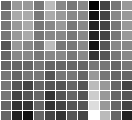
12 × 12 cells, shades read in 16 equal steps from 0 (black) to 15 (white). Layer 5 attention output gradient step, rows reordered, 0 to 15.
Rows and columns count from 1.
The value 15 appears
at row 12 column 9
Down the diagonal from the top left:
6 10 10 7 11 8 6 6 11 9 6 2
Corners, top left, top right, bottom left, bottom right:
6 9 6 2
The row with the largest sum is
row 2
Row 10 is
7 4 5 6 3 5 6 5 12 9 6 5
